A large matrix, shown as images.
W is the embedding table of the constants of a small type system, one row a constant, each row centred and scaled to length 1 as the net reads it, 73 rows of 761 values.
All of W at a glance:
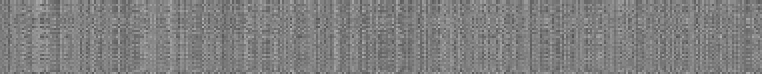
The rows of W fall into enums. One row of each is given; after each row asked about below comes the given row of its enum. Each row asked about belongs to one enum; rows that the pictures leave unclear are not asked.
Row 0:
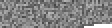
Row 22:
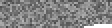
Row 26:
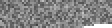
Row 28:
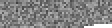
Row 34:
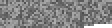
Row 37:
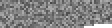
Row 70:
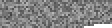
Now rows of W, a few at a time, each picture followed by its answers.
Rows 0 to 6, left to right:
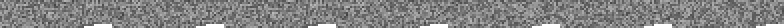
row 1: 70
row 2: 0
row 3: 70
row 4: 22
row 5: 37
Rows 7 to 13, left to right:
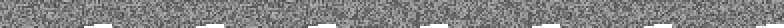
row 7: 0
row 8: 70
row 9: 0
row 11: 34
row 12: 70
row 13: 37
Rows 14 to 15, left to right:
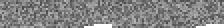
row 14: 28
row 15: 22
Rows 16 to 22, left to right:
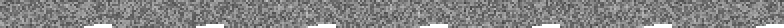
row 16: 22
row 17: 34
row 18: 26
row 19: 26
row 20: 28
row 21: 26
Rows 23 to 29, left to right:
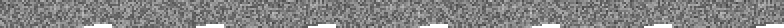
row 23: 26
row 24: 34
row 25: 0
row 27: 26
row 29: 0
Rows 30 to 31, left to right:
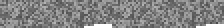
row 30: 34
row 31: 34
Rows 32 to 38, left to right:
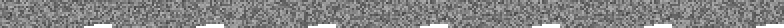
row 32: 70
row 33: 28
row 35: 37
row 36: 37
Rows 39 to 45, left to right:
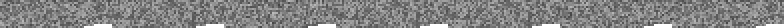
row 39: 22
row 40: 34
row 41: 0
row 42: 34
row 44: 70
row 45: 22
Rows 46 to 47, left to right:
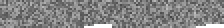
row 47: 26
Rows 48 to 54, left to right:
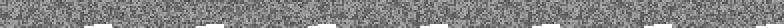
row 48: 34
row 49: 70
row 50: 22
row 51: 34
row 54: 37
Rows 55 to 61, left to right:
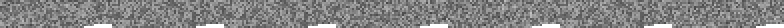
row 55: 22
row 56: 34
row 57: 34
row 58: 37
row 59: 26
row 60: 34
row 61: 28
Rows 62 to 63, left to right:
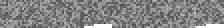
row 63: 26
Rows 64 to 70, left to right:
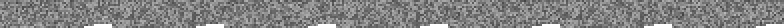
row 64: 28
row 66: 22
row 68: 70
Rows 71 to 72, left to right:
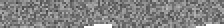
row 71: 28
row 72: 26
